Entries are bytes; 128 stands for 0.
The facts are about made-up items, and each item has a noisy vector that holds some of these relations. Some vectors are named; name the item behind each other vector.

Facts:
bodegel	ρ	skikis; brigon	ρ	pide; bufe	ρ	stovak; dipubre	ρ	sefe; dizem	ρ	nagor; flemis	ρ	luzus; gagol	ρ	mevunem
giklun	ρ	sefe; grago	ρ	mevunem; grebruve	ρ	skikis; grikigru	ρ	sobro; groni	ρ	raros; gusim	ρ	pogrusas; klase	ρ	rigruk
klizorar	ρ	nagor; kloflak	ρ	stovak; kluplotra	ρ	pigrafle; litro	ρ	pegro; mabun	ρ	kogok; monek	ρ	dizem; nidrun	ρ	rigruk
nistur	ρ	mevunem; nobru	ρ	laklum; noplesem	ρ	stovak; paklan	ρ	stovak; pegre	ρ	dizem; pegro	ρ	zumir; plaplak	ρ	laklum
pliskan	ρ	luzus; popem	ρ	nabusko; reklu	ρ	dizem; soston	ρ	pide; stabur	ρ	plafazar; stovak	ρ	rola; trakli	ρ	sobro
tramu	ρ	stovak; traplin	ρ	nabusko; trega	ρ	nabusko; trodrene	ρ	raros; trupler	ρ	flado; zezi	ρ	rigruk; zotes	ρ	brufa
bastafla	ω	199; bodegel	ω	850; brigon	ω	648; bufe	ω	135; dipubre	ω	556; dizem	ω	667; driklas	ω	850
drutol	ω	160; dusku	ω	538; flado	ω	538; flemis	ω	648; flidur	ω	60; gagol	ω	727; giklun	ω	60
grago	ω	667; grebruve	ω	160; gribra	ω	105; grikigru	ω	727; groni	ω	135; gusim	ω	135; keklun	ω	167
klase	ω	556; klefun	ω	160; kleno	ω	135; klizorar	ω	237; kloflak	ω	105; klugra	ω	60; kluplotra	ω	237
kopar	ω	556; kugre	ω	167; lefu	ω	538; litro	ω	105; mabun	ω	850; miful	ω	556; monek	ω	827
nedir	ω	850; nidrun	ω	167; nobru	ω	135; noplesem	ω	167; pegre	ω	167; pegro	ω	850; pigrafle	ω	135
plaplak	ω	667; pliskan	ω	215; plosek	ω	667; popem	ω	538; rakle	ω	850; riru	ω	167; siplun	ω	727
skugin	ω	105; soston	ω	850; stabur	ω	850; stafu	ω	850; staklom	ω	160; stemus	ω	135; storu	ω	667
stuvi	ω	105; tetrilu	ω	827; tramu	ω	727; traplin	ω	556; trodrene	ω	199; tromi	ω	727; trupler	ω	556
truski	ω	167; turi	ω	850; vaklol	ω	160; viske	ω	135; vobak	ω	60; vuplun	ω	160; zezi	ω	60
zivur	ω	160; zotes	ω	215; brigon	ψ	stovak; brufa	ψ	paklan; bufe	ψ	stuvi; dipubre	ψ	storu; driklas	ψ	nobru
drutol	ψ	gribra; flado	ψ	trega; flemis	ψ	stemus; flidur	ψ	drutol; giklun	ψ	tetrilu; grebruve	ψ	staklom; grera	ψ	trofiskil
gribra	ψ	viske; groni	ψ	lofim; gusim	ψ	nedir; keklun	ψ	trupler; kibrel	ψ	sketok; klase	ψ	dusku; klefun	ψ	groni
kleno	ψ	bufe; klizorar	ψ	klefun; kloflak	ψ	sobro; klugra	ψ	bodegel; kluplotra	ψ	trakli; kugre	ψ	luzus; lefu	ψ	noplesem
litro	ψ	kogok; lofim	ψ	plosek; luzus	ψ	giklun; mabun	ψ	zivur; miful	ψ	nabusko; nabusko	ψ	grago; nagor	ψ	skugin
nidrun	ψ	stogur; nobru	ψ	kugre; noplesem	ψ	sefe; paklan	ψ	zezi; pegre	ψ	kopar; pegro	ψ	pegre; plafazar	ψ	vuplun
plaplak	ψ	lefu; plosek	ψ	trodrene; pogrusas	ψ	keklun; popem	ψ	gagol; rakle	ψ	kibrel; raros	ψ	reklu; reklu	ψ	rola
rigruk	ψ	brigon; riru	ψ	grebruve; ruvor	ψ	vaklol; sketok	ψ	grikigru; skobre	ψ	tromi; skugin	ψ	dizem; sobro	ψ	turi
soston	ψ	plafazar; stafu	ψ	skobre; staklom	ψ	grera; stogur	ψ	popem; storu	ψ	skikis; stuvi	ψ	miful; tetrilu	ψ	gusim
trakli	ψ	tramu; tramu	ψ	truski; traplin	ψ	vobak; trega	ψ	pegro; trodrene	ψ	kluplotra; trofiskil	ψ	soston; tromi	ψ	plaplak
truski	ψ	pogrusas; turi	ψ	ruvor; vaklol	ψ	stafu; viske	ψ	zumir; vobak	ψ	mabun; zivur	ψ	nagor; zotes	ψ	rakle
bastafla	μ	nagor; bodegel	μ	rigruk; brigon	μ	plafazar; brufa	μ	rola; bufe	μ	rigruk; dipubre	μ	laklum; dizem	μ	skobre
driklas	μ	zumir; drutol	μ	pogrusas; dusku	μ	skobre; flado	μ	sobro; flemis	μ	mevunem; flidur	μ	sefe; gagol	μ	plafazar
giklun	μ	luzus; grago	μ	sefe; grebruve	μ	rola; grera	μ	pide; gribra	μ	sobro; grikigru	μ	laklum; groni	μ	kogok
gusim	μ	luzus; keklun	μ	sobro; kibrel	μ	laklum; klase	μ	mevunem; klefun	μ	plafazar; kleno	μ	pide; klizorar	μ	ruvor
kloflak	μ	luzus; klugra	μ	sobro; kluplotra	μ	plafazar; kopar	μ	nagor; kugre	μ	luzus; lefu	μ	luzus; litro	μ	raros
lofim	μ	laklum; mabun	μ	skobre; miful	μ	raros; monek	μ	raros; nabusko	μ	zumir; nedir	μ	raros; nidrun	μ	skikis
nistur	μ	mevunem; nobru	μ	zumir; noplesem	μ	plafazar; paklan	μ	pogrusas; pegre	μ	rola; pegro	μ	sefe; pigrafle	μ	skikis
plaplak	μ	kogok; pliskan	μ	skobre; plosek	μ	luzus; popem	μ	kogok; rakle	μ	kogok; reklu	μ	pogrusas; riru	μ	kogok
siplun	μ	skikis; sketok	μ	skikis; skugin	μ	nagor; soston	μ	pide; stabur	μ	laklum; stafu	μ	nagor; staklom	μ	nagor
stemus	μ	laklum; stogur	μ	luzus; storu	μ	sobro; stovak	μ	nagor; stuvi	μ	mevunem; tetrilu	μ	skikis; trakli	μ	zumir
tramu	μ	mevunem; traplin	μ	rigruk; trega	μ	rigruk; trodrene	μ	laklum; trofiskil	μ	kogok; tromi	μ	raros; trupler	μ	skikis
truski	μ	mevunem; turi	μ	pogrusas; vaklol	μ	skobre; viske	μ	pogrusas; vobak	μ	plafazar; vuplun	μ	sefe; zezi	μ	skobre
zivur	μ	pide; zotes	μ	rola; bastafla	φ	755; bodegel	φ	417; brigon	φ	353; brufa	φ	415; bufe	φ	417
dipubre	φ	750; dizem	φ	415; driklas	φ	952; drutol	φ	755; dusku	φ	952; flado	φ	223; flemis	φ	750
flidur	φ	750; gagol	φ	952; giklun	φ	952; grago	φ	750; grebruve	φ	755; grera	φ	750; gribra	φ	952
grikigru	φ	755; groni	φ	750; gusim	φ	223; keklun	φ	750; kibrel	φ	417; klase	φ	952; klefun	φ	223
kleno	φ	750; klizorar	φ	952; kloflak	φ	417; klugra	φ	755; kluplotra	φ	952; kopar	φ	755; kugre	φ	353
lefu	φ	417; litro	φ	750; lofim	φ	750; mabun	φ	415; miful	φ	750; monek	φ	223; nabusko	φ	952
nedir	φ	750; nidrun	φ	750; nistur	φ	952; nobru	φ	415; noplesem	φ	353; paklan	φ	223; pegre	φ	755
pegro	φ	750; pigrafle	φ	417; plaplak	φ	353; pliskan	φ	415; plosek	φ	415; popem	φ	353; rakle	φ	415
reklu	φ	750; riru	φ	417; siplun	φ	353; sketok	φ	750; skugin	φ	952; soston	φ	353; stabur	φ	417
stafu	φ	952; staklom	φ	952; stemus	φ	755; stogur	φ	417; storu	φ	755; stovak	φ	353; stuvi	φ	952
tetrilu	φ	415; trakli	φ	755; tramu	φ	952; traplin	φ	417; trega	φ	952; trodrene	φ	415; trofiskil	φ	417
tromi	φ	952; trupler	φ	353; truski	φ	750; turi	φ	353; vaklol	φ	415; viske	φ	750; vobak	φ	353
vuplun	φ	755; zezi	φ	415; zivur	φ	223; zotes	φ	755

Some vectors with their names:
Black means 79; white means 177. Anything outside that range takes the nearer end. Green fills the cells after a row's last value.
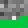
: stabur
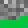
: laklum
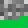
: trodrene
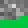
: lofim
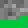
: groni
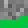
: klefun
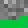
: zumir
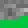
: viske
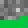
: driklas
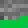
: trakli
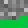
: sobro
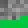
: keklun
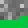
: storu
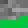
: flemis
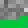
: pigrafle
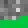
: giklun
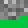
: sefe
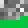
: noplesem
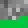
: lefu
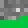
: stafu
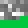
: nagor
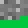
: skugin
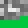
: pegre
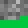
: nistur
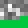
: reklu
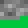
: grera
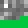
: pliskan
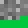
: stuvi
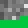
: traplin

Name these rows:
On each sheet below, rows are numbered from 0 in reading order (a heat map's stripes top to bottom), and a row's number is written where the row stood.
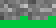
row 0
grebruve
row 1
nidrun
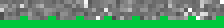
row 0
grikigru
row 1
sketok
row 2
trupler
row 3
bufe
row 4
dusku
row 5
klugra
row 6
paklan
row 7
plosek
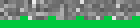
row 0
grago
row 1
brufa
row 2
gusim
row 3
soston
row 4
mabun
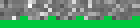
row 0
bodegel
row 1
stovak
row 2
nabusko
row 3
vaklol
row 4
zotes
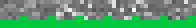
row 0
litro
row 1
siplun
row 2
monek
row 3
nobru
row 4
kloflak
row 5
plaplak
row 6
staklom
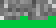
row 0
tetrilu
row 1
riru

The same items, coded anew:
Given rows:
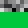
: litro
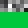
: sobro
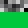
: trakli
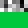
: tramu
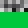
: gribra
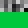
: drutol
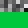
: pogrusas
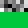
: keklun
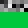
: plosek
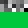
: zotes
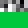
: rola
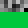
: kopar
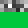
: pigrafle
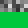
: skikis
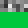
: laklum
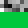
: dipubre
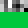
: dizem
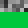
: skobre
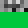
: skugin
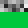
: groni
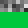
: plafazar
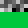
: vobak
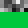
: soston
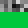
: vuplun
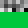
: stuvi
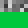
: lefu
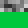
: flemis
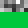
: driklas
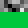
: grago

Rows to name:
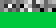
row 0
gusim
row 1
reklu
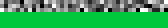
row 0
noplesem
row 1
nabusko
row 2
trofiskil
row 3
trupler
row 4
bastafla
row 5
nidrun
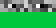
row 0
nobru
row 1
tetrilu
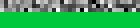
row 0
kibrel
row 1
lofim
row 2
pegre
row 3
popem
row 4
giklun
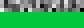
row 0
stabur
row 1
storu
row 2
nagor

